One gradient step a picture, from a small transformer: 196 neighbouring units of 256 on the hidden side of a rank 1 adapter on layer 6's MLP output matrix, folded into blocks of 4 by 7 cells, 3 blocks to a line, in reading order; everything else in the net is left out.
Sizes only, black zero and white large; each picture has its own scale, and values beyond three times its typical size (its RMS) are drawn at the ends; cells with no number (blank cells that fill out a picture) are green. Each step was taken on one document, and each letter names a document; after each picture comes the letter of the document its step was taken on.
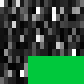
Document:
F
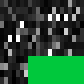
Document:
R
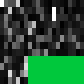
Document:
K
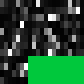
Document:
R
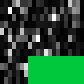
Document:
R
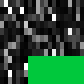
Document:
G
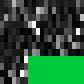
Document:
F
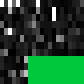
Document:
F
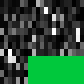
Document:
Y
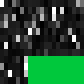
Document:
K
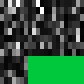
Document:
F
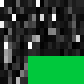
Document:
G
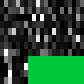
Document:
G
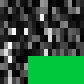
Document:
Y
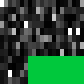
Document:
G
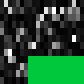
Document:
R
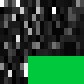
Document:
K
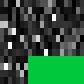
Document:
Y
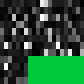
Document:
Y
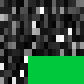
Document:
F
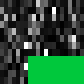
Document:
K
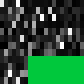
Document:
F
